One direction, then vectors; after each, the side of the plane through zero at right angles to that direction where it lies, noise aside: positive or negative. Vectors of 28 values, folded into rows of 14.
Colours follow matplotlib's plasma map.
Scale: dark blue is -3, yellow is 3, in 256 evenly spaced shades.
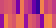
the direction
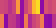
negative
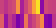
negative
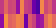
positive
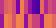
positive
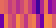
positive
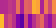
negative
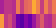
negative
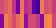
positive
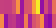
negative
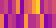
negative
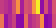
negative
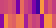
positive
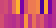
negative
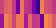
positive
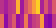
negative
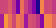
positive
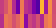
positive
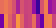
positive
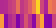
negative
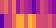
positive
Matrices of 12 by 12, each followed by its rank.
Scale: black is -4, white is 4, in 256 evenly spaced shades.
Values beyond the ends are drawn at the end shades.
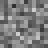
full rank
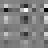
one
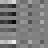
one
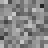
full rank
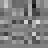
two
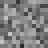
full rank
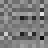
two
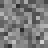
full rank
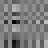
one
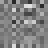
two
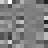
two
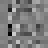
two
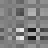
one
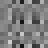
two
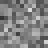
full rank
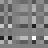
one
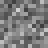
full rank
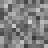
full rank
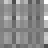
one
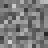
full rank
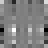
one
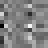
two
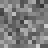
full rank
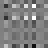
one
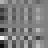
one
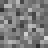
full rank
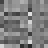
two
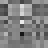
two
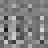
two
